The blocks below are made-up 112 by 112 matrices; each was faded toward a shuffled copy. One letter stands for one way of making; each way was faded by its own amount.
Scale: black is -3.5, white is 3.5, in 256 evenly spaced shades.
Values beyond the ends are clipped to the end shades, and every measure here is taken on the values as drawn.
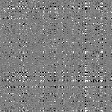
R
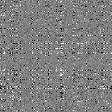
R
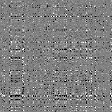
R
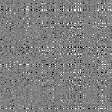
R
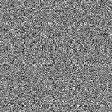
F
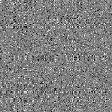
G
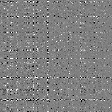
R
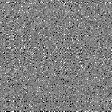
G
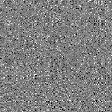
G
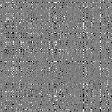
R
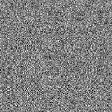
F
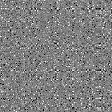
G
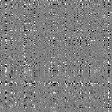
R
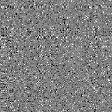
G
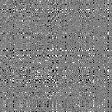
R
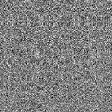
F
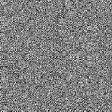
F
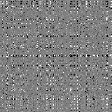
R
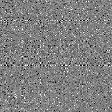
G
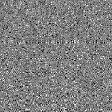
G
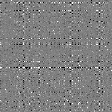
R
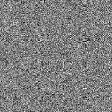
F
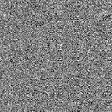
F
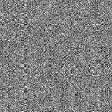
F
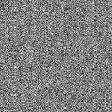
F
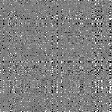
R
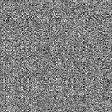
F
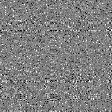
G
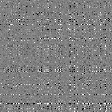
R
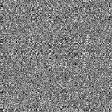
F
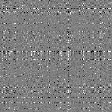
R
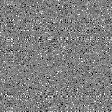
G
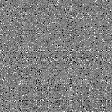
G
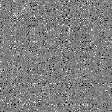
G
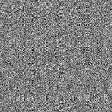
F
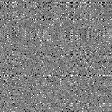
G
